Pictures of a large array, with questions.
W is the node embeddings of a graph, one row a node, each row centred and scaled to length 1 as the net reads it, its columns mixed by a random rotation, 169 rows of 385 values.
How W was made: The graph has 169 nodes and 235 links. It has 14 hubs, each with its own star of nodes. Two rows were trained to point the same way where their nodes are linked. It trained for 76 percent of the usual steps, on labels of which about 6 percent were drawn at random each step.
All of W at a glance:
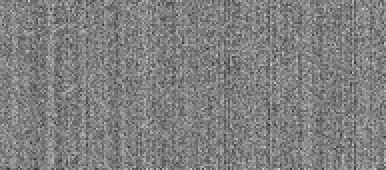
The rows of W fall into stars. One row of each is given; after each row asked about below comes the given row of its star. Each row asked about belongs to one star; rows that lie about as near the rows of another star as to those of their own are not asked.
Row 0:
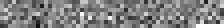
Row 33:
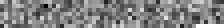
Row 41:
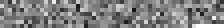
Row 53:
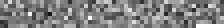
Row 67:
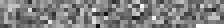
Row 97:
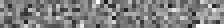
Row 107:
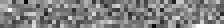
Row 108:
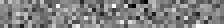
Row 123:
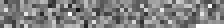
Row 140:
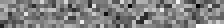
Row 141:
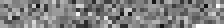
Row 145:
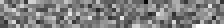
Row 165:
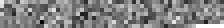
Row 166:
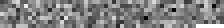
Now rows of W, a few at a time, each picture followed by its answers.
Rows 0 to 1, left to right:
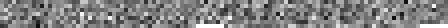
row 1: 33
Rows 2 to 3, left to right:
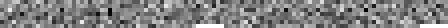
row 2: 166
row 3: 41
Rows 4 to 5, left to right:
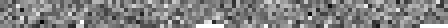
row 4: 41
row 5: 41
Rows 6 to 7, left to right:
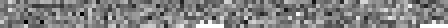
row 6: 165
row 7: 140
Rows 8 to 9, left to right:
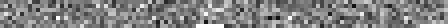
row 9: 140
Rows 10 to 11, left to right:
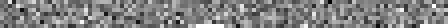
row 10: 53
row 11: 97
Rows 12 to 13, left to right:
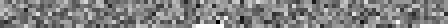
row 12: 0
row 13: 67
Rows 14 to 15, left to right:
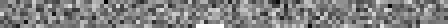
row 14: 97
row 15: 123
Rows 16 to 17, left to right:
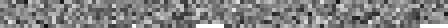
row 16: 145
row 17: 67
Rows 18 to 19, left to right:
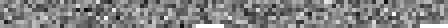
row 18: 33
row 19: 165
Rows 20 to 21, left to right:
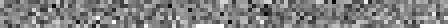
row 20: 165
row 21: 33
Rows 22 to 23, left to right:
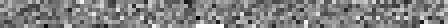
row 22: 0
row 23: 97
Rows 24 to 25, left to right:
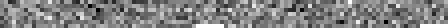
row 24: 145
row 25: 123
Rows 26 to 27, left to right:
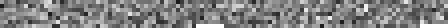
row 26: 67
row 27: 67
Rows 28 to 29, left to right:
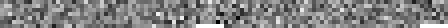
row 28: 0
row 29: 53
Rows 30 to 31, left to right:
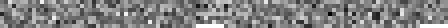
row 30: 141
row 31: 141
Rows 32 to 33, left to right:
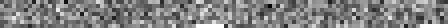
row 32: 33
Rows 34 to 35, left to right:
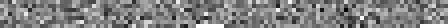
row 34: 140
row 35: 140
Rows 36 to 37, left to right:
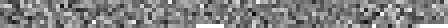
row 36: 123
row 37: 165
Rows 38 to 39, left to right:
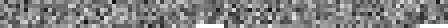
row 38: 107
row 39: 107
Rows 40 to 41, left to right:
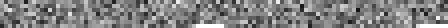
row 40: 107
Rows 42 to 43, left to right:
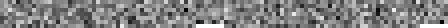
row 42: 41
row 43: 0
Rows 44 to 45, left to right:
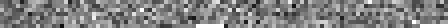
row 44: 53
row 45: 140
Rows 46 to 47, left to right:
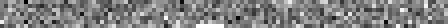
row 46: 33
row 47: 141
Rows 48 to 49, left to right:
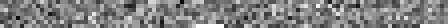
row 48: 108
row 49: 97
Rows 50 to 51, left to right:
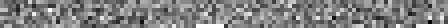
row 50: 123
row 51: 141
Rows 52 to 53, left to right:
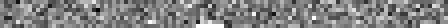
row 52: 123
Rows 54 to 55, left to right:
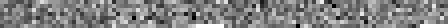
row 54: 165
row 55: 97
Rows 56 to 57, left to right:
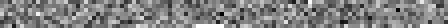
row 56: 0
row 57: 33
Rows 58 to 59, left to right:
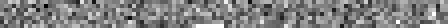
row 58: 53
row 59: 166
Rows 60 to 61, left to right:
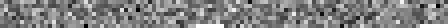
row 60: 123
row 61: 166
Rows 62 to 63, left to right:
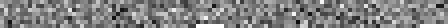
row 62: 97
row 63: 41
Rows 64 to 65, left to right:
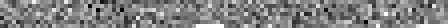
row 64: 145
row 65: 165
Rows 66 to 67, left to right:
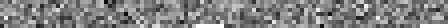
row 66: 0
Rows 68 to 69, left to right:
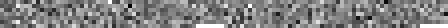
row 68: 53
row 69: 67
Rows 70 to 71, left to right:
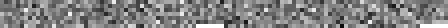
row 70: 123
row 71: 140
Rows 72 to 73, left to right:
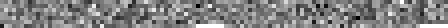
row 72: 140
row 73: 166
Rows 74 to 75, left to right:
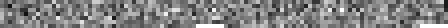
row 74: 97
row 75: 53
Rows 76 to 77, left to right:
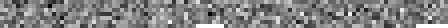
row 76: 123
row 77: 141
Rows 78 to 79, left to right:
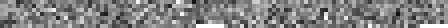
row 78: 140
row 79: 145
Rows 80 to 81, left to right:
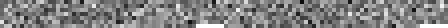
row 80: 33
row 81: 141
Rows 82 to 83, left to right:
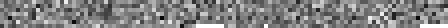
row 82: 108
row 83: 41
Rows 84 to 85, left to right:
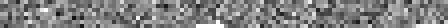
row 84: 140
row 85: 0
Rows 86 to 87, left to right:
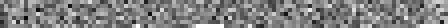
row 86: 145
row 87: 0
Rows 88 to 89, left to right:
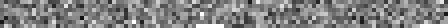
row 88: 123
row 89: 53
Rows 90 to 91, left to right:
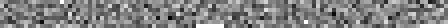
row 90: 123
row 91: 140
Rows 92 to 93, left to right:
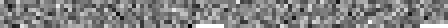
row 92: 97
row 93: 67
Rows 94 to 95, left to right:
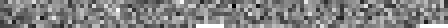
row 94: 53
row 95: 123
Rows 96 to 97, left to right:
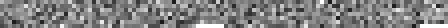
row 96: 107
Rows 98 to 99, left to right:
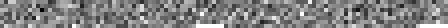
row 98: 108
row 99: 141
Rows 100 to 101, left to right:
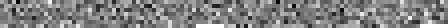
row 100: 41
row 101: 123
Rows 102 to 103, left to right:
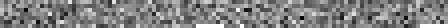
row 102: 0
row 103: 145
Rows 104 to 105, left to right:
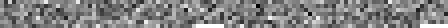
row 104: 108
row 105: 67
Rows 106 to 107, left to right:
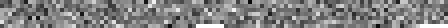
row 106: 33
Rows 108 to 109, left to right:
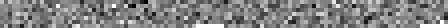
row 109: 140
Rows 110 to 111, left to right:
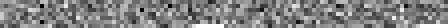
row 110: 165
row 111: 141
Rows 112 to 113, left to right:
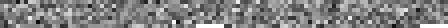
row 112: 145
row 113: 67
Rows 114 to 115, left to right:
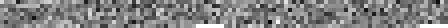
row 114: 165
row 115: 141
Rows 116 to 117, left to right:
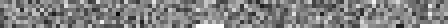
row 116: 41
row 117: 166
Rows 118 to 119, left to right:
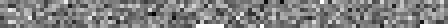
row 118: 145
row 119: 97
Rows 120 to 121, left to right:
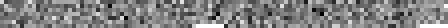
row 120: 145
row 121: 33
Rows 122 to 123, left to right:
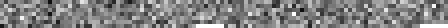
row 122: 107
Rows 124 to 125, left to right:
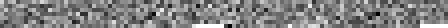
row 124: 165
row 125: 67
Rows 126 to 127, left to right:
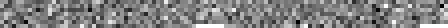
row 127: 41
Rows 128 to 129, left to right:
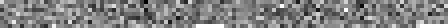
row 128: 145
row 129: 108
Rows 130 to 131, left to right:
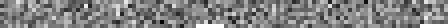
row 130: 53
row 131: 97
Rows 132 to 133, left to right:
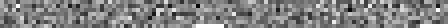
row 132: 165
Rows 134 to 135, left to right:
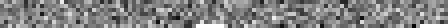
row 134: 33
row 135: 97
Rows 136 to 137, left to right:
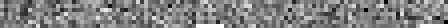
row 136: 97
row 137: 141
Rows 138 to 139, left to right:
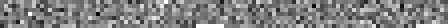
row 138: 107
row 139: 108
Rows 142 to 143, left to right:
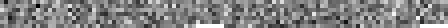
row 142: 108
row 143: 0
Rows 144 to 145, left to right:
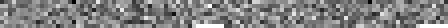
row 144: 41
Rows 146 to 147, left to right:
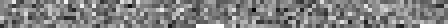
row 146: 140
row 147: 41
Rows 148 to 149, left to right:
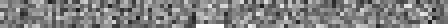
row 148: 97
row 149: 108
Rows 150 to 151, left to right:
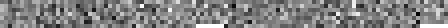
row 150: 41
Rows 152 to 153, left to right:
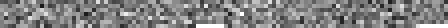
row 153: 145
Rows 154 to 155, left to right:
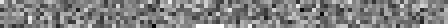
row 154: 41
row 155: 123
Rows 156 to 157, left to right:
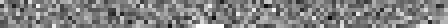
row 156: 145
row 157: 108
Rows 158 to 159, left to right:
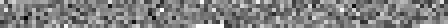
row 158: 165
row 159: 53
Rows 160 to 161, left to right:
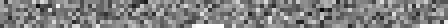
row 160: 108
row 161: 165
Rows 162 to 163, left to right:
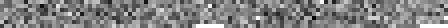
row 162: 33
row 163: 41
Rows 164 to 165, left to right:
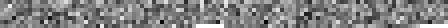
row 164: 0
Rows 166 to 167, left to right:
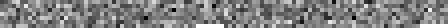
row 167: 108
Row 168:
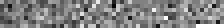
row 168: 97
